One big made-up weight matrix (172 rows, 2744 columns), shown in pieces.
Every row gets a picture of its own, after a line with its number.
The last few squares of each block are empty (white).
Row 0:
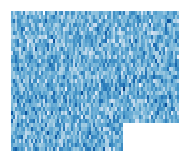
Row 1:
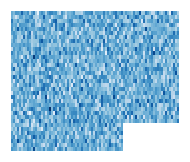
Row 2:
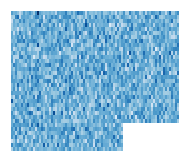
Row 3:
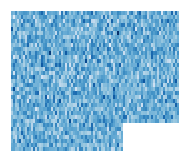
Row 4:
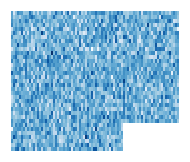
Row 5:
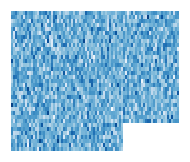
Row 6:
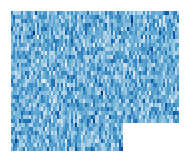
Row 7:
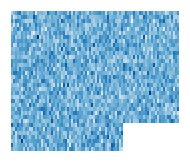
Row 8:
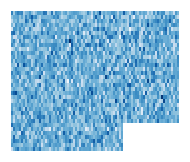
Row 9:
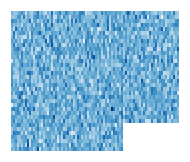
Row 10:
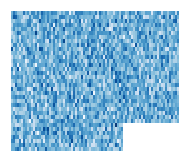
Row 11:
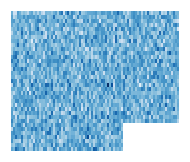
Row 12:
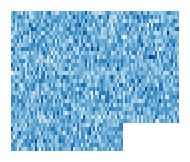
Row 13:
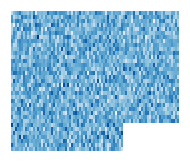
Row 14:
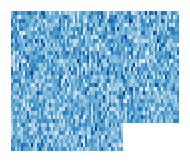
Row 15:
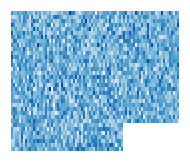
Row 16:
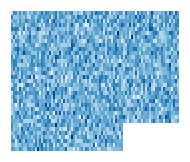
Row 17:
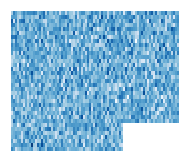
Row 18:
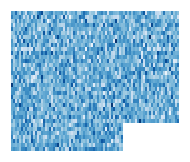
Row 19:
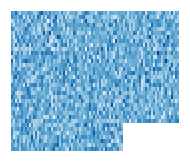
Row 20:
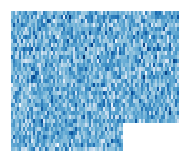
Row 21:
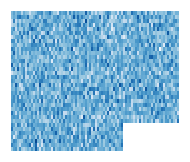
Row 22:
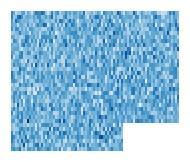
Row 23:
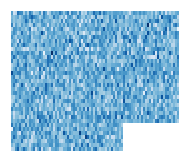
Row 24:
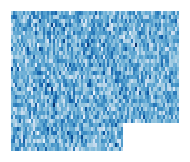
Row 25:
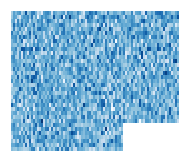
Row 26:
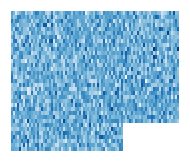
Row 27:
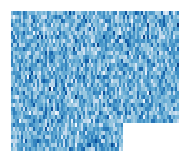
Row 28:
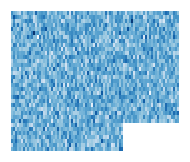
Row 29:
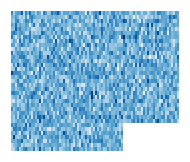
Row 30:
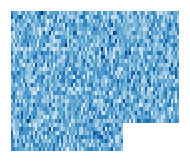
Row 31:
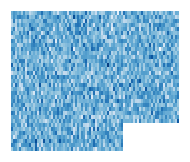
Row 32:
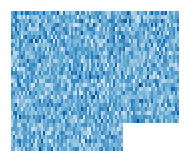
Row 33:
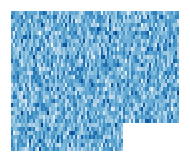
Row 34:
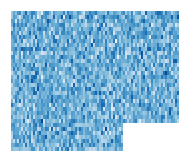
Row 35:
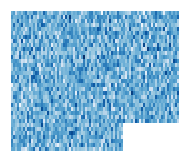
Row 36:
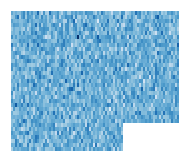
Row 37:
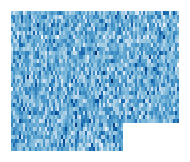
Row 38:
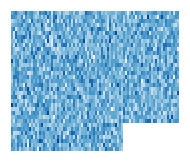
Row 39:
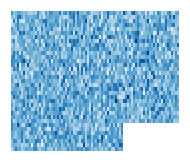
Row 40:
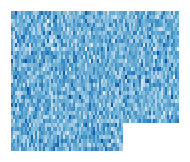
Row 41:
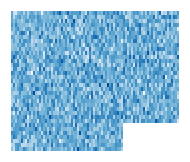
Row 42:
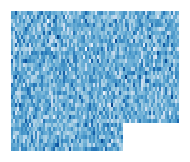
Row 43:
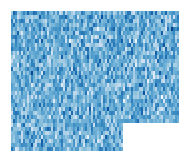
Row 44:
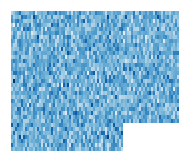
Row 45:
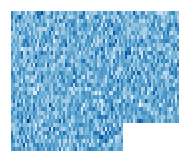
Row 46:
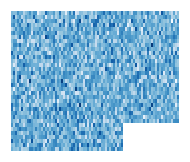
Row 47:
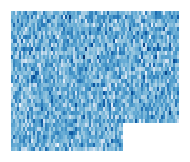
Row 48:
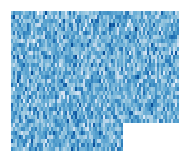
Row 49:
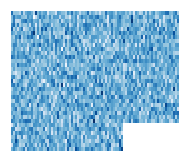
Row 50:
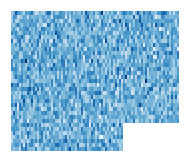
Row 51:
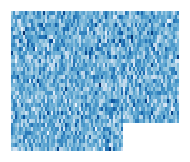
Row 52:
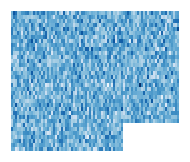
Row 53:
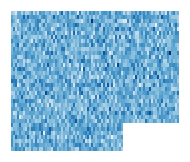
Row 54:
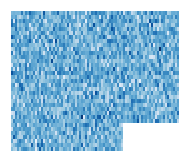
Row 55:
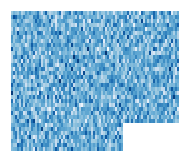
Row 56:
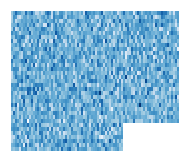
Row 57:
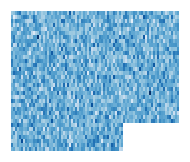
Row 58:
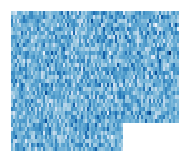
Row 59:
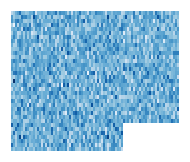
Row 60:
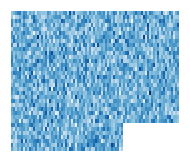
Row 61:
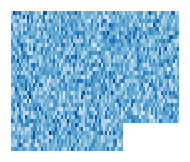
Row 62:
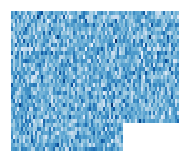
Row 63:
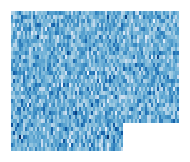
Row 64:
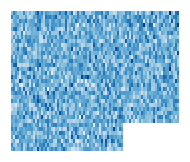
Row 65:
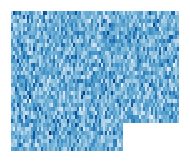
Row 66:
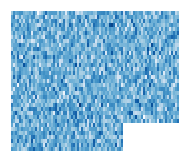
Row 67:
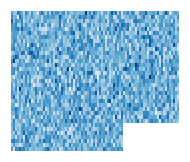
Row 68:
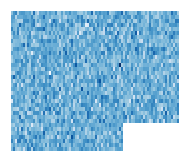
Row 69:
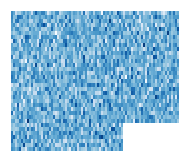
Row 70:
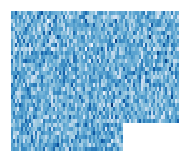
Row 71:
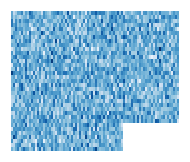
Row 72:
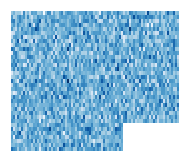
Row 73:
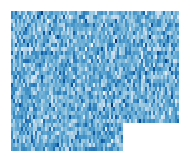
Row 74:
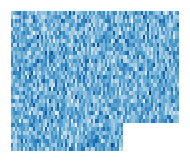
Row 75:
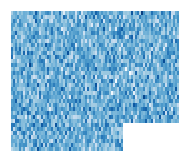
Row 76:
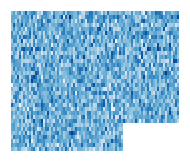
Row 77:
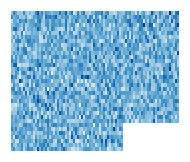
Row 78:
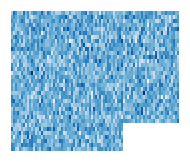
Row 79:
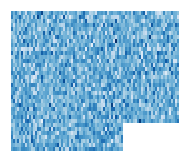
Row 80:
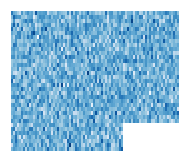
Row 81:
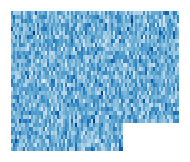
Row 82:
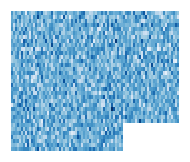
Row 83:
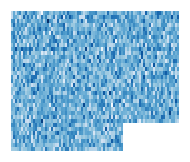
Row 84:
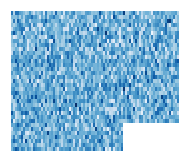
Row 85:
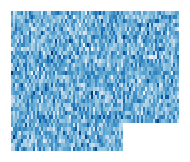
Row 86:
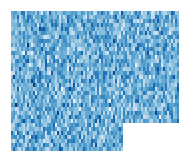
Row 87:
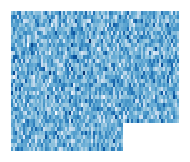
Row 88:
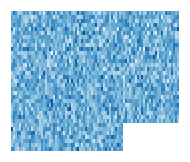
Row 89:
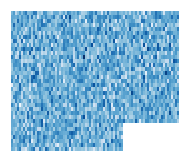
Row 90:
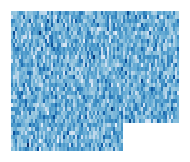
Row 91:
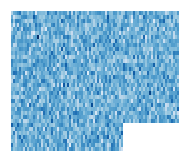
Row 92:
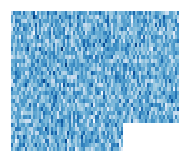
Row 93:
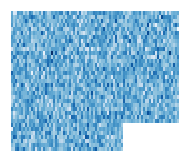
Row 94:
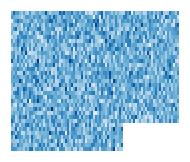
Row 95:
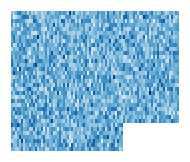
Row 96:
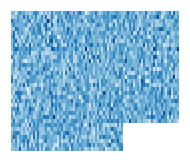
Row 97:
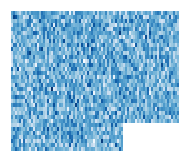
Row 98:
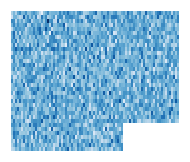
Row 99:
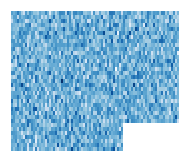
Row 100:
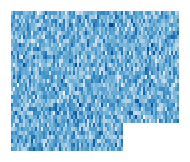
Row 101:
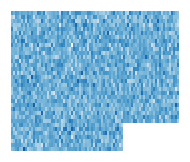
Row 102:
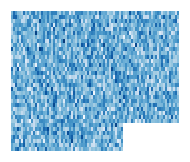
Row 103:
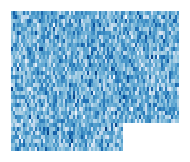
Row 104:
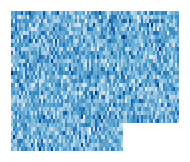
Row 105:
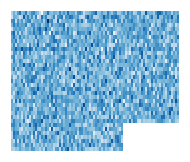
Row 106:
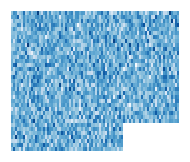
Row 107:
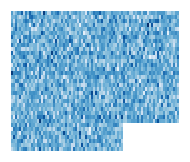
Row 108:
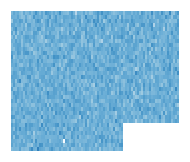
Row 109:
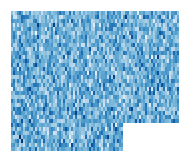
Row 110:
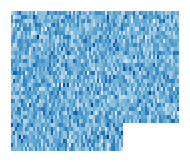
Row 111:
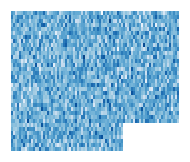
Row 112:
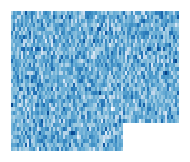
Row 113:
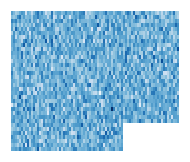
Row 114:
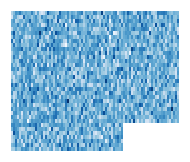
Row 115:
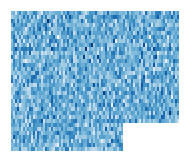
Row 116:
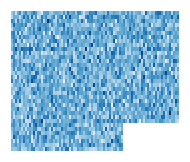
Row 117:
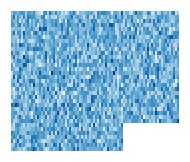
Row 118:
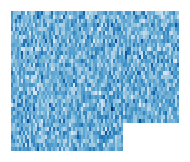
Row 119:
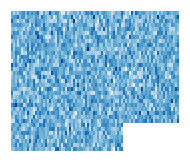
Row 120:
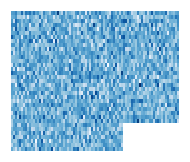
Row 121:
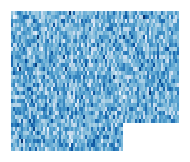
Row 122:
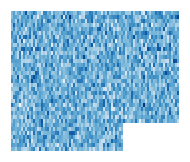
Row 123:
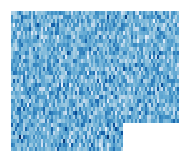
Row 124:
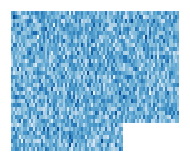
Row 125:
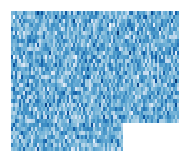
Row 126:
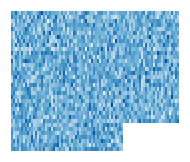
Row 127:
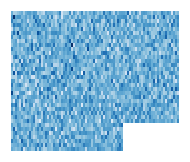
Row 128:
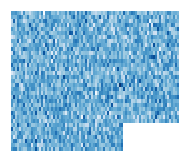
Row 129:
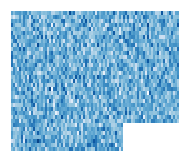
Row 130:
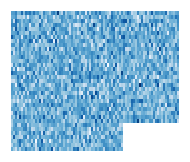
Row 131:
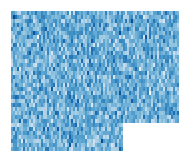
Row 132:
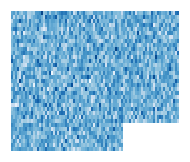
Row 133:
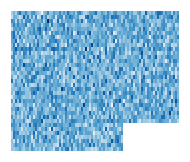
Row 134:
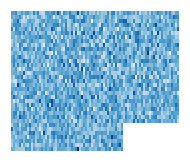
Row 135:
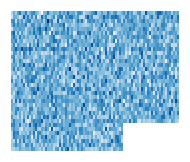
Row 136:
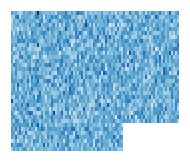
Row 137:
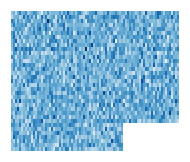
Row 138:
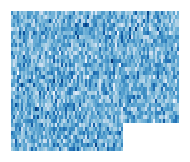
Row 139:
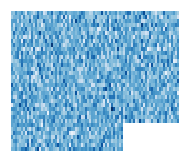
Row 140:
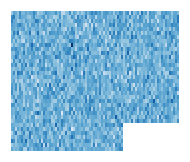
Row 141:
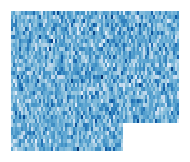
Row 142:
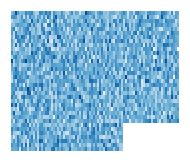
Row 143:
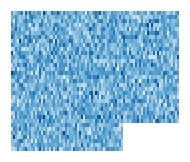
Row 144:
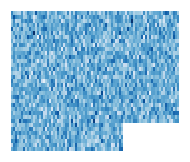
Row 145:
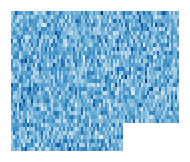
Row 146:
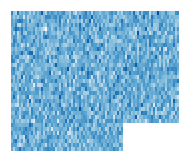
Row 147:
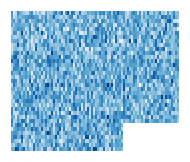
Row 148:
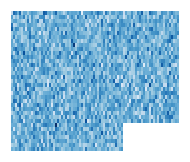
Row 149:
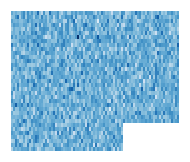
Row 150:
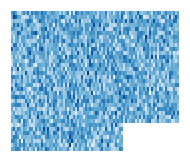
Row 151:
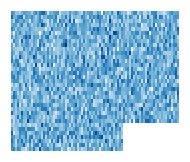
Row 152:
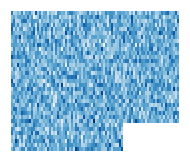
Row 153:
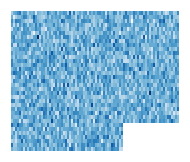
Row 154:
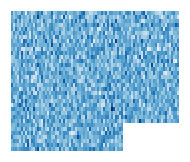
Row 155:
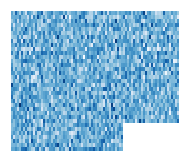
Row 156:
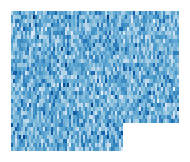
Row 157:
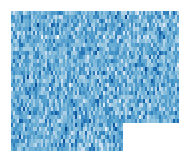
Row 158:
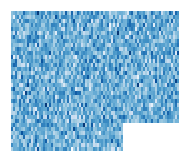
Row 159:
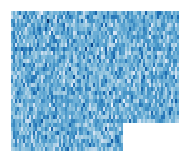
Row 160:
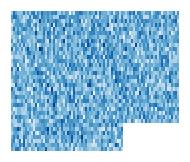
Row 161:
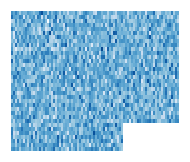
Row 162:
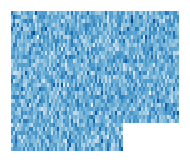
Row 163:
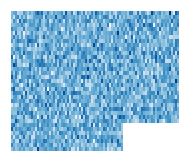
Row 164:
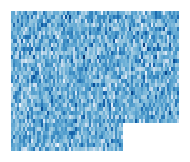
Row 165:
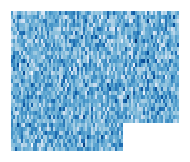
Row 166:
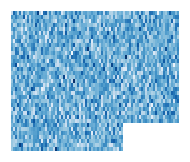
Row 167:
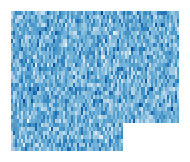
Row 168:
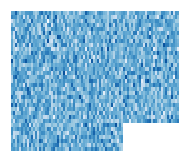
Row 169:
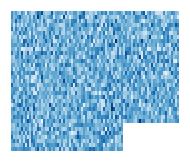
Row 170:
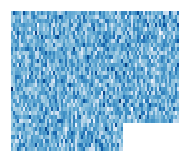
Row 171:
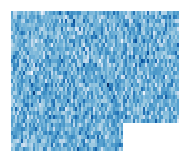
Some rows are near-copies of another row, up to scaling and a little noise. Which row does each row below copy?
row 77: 64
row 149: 36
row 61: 65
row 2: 136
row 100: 66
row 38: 5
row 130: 120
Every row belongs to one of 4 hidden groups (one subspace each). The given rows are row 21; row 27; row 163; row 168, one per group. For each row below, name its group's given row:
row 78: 21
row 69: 168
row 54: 21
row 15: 27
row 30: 168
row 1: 163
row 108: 163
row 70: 168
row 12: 21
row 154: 168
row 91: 27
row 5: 168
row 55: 163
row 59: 27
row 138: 163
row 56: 168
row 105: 168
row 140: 163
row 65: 163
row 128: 21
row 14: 21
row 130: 21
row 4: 21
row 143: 21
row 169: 168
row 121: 27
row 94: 163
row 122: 168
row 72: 21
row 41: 21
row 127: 163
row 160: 27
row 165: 21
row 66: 163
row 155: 168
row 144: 27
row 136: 163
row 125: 163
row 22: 168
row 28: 27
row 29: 21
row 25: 168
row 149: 163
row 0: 21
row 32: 21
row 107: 21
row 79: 168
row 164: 168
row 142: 168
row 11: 21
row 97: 27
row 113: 168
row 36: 163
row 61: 163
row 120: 21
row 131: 27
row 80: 27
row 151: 168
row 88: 21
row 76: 168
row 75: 163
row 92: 27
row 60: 27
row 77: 163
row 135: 168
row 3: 163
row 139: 168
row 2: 163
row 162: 27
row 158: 163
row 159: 168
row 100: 163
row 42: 168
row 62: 168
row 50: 168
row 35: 168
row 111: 168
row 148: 163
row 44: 27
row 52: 21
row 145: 168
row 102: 27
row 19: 168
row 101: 163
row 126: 168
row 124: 27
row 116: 168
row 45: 168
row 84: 21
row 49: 27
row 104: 21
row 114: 168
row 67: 163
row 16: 163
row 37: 27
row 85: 21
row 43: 21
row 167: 168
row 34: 168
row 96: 168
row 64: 163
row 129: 27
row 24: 27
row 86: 163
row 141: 21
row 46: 163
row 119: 163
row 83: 168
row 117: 163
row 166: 163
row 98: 168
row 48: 163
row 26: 168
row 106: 163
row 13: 27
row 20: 168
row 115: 168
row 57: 27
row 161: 168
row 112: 168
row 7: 27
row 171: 21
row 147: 21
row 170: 27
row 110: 27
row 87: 163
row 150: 27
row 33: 168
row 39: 21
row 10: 27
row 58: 21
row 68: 163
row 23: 21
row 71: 21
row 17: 21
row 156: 27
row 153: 27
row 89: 168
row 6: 27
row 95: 27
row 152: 27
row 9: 168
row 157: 27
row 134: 21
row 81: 27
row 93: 21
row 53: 21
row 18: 168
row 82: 168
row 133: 168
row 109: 27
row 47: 168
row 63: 27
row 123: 27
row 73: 168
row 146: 163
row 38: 168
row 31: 21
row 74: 27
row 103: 27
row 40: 168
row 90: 168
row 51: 21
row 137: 168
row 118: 168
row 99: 163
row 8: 21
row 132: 163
